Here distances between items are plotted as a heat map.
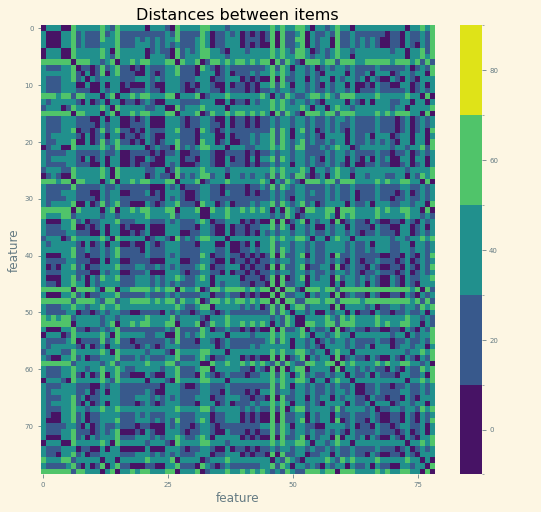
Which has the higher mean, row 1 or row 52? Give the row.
52
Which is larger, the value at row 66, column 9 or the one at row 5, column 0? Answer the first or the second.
the first
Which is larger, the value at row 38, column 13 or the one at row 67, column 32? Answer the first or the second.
the second
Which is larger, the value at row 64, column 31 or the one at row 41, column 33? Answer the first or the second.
the second
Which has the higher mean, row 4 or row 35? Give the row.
4
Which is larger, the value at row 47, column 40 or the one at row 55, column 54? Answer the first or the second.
the second
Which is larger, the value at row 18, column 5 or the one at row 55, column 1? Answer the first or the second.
the first
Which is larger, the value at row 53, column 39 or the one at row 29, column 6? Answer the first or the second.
the second
